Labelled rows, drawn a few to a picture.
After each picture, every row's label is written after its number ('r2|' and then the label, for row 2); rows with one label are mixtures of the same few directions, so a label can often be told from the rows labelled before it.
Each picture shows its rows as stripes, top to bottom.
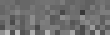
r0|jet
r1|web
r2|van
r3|van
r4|van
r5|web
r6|van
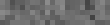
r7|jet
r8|jet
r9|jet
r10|web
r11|jet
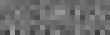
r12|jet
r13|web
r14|web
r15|web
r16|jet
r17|jet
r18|van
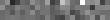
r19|van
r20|web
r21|van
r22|web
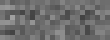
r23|van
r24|jet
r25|jet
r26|van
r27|jet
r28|jet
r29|jet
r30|jet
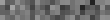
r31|web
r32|van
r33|van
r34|web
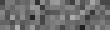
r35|web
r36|jet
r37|web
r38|van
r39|jet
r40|van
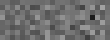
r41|van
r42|web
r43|web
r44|web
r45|web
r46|van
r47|web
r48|jet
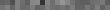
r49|jet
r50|van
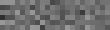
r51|jet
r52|jet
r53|van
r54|jet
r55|jet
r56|jet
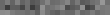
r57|web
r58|jet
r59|jet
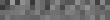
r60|van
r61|jet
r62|jet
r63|web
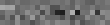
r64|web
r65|jet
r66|web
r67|van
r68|web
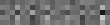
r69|van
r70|web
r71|web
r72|web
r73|web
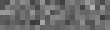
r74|jet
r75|web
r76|jet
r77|web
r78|jet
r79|web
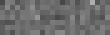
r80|web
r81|van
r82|web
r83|web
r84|jet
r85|web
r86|jet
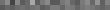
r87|van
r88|jet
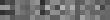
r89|jet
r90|van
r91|jet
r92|van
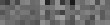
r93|van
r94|web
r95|jet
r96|web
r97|jet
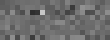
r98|jet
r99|van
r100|jet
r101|web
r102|web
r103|van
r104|web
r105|van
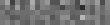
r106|van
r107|van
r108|web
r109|van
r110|van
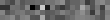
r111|jet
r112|jet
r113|web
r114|jet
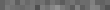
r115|web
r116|web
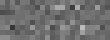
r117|van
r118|web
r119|jet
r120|web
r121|van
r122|van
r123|van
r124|jet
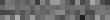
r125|web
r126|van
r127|jet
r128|van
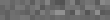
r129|web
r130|jet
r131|web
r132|van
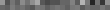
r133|web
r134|van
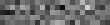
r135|van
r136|jet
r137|jet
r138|jet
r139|web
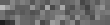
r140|van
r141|jet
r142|jet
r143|web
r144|jet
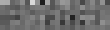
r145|jet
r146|van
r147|van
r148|van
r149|van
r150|van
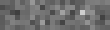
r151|van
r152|jet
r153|van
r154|web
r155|jet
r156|web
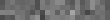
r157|web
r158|web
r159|van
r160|jet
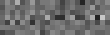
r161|van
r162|web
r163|van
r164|web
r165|van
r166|jet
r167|jet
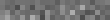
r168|web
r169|van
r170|van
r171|jet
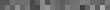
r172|jet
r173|web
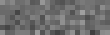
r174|jet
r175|web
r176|van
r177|jet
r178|van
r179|jet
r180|web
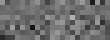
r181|web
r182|jet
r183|van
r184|van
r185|web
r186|van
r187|web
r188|jet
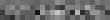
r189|web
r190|jet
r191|web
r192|jet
